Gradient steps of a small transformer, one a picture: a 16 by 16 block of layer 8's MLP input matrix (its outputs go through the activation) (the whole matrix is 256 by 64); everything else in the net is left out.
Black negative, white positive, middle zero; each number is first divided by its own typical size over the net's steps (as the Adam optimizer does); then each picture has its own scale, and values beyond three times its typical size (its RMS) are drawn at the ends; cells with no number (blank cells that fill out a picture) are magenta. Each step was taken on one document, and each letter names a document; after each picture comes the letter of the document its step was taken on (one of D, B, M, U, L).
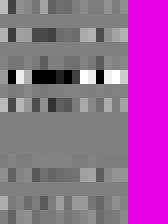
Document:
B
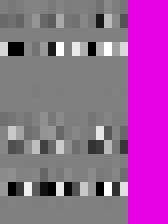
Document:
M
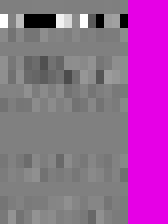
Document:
B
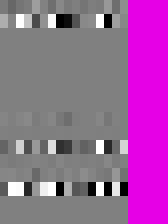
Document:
M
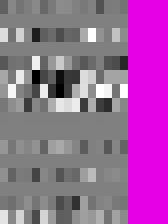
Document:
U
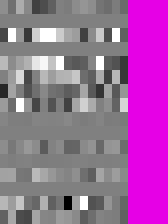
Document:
B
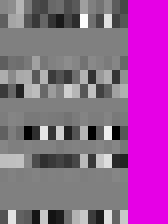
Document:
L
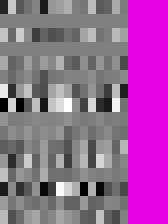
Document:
U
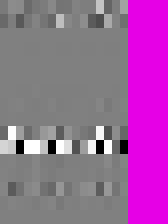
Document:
M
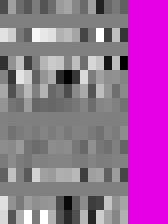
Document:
U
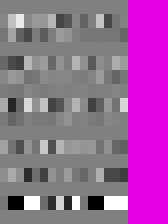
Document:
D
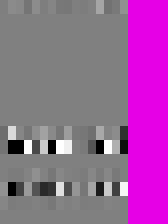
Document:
M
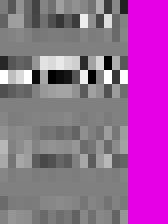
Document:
L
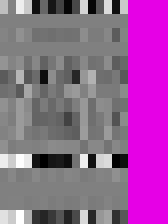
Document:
L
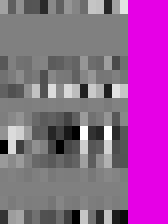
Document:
L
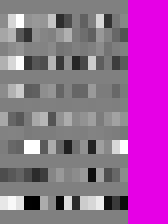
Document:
D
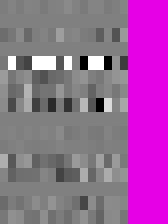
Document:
B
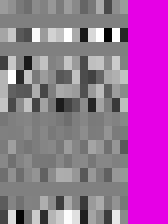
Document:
U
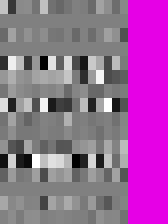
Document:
U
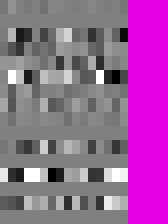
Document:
D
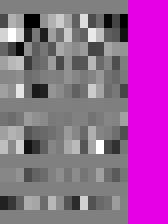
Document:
D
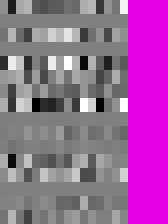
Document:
U
